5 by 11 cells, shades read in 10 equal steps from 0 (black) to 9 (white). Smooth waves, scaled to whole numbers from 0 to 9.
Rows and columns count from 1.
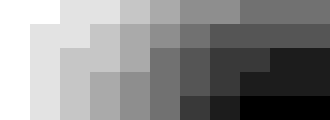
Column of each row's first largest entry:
1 1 1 1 1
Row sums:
69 59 50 47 42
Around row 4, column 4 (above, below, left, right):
7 6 7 5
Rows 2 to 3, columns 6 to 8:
5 4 3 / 4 3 2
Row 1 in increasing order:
4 4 4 5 5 6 7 8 8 9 9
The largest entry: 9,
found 6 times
